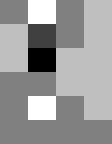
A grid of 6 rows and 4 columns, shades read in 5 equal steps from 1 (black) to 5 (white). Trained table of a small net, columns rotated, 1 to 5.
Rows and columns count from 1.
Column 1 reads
3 4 4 3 3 3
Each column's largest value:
4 5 4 4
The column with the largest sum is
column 4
